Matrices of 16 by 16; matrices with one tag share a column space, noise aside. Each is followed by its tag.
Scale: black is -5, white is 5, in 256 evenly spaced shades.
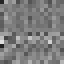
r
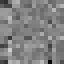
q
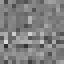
r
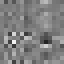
r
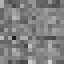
q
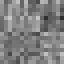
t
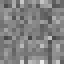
q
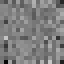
q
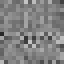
r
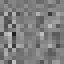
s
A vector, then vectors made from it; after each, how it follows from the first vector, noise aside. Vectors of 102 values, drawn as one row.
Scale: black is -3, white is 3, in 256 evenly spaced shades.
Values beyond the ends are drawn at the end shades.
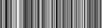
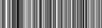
negated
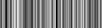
copied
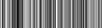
negated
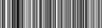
negated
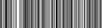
copied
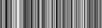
copied
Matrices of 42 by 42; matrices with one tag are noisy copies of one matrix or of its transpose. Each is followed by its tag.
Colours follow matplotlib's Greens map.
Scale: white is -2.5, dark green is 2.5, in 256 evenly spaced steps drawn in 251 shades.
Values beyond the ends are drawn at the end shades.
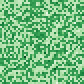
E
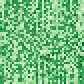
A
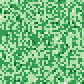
E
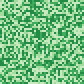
E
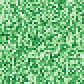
E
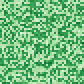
E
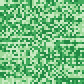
A
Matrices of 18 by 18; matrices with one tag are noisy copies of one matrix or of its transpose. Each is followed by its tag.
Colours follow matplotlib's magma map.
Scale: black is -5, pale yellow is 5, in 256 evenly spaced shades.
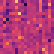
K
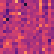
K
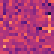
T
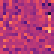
T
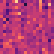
K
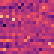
K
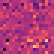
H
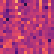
K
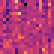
K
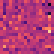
T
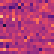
K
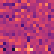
T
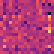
T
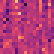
K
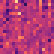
K
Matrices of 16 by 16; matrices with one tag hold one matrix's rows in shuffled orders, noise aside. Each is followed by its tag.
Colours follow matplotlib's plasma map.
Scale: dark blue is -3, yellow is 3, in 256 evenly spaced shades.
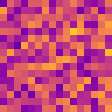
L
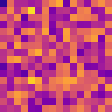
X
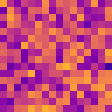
L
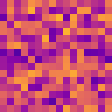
X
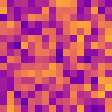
L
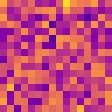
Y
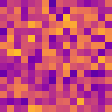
X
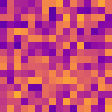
X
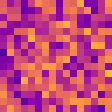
L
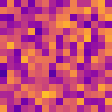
L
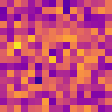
X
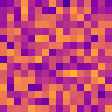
Y
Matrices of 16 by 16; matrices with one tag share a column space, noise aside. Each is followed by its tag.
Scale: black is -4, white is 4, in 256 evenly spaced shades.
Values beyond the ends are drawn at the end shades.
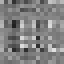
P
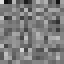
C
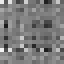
P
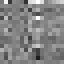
C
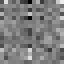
C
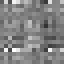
P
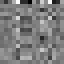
C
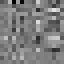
C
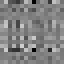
P
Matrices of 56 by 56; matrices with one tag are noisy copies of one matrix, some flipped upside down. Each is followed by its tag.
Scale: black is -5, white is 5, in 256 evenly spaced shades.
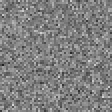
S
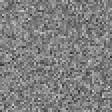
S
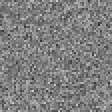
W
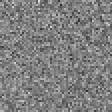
S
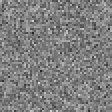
W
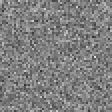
W
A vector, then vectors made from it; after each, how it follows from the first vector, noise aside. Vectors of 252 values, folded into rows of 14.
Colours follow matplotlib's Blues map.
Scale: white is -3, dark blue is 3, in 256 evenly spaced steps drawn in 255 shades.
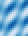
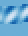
partly zeroed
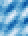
copied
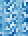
sign-scrambled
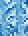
sign-scrambled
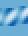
partly zeroed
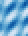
copied
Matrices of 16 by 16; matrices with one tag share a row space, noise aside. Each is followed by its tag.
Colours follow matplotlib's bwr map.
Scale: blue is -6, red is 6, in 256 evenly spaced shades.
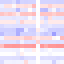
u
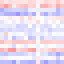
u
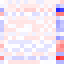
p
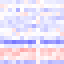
u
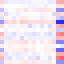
p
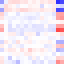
p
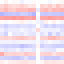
u
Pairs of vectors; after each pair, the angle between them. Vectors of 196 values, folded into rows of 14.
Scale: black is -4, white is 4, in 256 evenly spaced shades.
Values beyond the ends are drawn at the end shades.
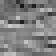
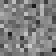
orthogonal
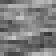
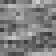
nearly parallel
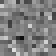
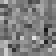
partly opposed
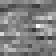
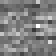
nearly parallel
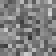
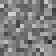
orthogonal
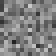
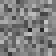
partly opposed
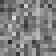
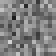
nearly opposite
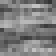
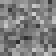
partly aligned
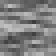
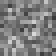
partly opposed
